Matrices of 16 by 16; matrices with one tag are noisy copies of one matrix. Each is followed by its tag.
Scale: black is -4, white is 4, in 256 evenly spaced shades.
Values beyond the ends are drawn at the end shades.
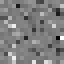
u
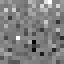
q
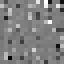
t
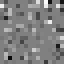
t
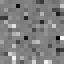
u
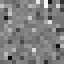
t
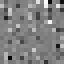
t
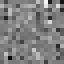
t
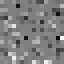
u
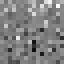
q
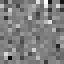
t
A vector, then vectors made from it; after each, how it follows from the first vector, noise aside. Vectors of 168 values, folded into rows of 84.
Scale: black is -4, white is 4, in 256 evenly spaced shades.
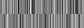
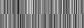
sign-scrambled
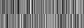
sign-scrambled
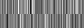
negated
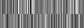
negated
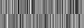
copied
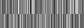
negated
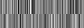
copied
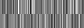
negated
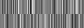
negated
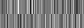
sign-scrambled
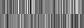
negated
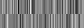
copied
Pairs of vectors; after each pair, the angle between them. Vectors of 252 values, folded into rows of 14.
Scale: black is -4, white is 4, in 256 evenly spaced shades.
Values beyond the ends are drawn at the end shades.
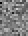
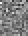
nearly opposite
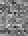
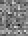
nearly opposite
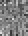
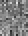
nearly parallel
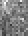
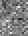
partly opposed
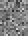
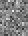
nearly opposite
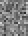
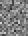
partly aligned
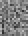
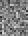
nearly opposite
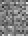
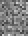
nearly parallel
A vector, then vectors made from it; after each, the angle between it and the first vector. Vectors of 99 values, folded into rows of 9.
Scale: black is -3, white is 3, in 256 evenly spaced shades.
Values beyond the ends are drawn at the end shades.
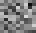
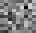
partly opposed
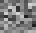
nearly opposite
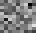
nearly parallel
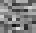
orthogonal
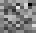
nearly parallel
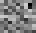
nearly parallel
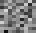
orthogonal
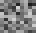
nearly parallel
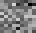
partly aligned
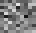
nearly opposite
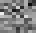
partly aligned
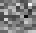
nearly opposite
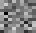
partly aligned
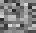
partly aligned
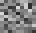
nearly parallel
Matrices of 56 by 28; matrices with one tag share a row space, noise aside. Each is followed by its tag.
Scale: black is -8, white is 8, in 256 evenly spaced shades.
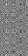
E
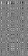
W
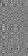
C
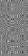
W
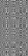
E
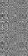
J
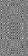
W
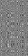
W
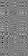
J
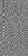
C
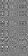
J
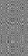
W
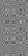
E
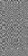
C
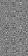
E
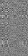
J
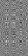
E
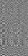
C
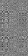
J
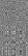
E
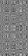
E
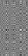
E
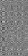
C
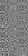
J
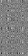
W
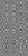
E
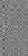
C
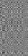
C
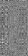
J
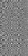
C
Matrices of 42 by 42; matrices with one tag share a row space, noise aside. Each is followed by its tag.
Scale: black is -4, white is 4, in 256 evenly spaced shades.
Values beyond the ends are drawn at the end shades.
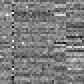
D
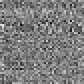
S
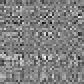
S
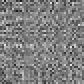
S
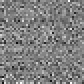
S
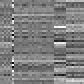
D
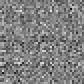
S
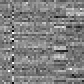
D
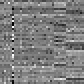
D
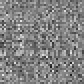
S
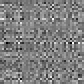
S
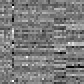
D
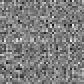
S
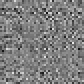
S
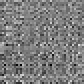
S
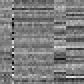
D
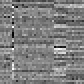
D
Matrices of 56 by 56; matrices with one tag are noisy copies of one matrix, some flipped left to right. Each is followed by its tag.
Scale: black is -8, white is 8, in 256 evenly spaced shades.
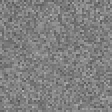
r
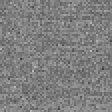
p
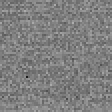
p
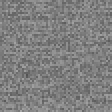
p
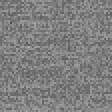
p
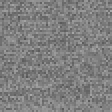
p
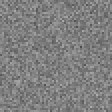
r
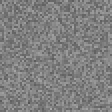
r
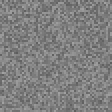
r
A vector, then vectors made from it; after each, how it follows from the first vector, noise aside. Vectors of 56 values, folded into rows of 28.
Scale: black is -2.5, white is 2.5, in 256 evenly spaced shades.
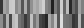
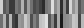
negated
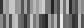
copied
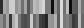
copied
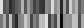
negated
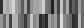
copied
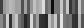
copied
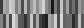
copied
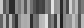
negated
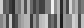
negated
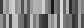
copied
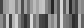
copied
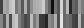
copied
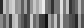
copied
